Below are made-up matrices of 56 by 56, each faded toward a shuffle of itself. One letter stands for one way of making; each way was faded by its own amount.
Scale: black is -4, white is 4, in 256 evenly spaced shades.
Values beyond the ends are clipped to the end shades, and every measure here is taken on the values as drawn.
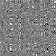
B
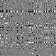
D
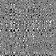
B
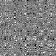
B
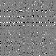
D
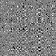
B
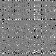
D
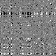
D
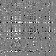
D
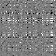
D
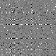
D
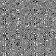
B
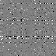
D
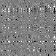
D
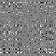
D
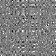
B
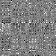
B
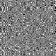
B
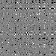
D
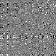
B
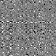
B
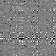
D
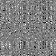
B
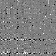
D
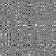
D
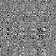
B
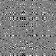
D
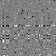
D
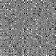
B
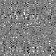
B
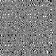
B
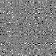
B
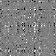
D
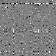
D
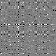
D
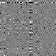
D
